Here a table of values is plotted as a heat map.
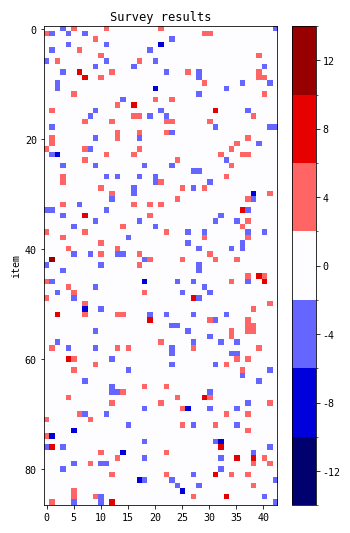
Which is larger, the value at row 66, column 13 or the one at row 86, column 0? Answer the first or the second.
the second
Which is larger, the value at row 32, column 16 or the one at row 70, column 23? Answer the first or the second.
the first
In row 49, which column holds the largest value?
27
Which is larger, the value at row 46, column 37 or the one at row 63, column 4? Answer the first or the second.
the second
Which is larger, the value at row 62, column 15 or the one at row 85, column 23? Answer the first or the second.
the second
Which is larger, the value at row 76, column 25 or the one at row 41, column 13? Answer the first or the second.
the first
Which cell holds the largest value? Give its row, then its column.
42, 1
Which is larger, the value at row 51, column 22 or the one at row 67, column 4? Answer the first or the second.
the second
